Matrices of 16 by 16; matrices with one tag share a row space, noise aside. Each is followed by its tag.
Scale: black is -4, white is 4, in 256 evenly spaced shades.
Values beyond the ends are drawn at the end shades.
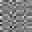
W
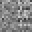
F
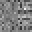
F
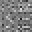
F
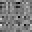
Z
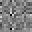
W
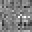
F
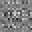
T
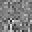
T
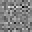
T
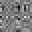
Z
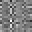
W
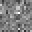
Z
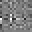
W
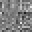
F
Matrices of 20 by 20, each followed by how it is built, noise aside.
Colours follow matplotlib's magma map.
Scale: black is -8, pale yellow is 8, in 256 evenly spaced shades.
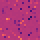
sparse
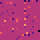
sparse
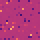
sparse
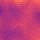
smooth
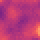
smooth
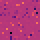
sparse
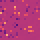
sparse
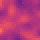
smooth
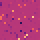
sparse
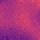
smooth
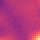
smooth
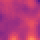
smooth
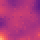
smooth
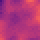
smooth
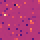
sparse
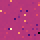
sparse
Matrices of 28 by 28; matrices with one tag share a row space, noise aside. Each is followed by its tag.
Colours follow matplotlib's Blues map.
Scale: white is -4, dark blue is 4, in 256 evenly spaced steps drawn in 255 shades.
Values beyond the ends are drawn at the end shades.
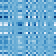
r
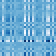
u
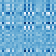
u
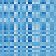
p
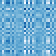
u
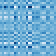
p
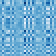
u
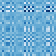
u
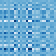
p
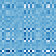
u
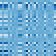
r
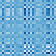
u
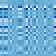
r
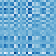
p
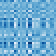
p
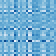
p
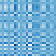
p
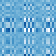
u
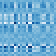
p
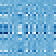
r
